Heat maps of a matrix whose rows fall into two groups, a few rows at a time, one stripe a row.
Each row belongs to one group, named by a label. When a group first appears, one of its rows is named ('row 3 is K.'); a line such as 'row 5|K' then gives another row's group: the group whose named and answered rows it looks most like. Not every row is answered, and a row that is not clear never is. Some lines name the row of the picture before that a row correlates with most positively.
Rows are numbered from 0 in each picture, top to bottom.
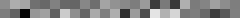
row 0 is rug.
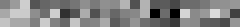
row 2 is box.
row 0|rug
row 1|rug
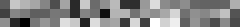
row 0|rug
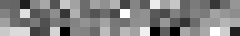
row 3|rug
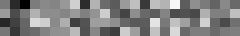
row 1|box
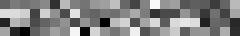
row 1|box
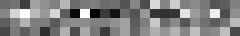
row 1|rug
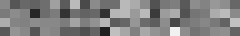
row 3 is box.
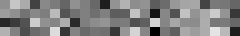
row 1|rug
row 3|rug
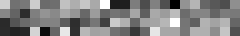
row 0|box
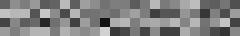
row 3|box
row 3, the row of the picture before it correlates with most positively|0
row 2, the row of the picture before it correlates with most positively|2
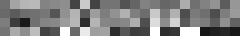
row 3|box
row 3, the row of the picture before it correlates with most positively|0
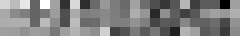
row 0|box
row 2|box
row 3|box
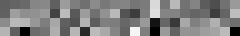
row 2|rug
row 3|rug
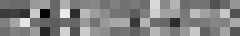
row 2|rug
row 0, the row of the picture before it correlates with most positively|0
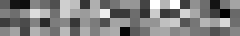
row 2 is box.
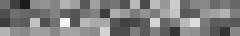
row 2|box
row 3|box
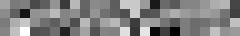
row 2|rug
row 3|rug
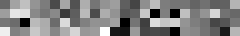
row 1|rug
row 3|box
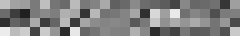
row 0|box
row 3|box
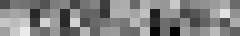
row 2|box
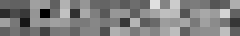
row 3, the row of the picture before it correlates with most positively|0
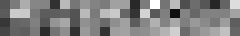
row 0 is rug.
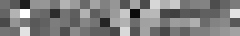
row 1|rug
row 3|rug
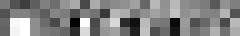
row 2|rug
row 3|rug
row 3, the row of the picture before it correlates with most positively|1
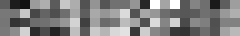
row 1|rug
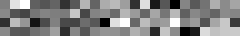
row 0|rug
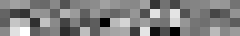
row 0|rug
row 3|rug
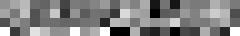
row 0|rug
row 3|box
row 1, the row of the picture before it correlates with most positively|0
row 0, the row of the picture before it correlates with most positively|0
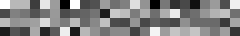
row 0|box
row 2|box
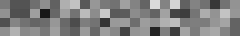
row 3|rug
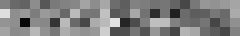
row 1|box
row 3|box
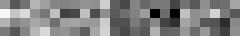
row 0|box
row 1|rug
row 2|box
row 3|box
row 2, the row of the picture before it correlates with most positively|3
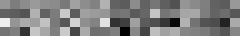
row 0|box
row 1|box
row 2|box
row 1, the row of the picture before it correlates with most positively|3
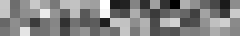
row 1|box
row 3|rug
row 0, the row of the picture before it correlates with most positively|0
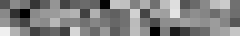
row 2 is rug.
